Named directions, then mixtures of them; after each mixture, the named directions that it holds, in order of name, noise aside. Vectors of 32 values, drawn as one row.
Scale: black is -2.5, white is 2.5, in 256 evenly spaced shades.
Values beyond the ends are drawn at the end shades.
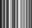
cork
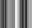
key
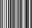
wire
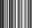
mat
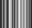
cork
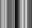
key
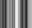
key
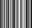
cork, wire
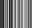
mat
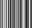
wire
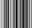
mat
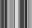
key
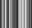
cork, key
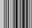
mat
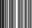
key, mat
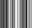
cork, key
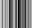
cork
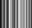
cork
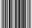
cork, wire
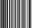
mat, wire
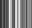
cork, key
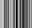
mat
